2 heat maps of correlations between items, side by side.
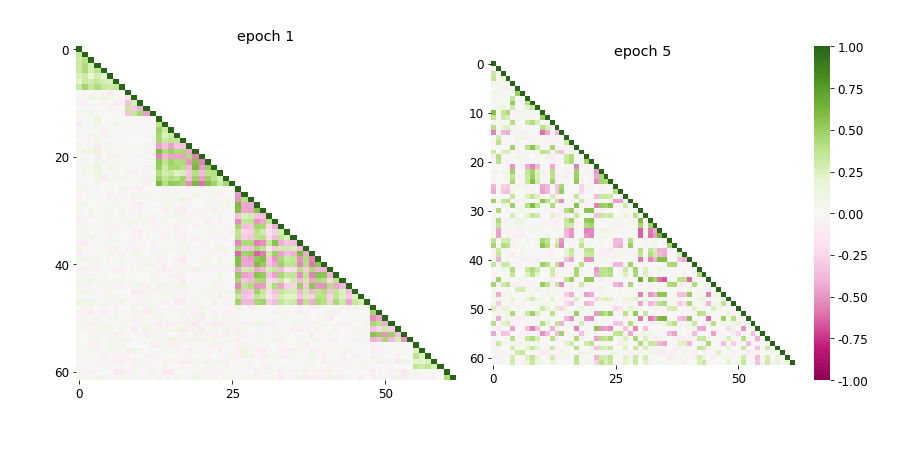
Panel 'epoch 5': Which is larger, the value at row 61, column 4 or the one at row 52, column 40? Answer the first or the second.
the second
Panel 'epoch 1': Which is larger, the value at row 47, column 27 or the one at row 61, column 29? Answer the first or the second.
the second
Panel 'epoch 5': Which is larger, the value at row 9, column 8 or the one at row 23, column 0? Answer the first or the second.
the first
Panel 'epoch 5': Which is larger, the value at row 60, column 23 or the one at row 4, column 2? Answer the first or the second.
the first
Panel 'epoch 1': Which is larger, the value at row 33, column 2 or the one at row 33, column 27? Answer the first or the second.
the first
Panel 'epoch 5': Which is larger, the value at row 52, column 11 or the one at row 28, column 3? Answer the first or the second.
the second
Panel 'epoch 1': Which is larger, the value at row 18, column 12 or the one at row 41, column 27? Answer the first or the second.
the second
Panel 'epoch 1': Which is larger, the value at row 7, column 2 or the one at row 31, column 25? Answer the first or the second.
the first
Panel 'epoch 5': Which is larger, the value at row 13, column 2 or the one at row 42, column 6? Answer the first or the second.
the first
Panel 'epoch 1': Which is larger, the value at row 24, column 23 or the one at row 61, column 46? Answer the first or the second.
the first
